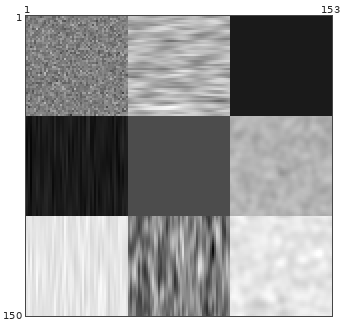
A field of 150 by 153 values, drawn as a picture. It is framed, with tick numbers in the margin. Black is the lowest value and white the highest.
The table splits into 3 rows of 3 panels. Panel 1,1: middling, fine-grained. Panel 1,2: high, streaked across. Panel 1,3: very low, flat. Panel 2,1: very low, streaked downward, faint in contrast. Panel 2,2: low, flat. Panel 2,3: high, blotchy, faint in contrast. Panel 3,1: very high, streaked downward, faint in contrast. Panel 3,2: middling, streaked downward, strong in contrast. Panel 3,3: very high, blotchy, faint in contrast.
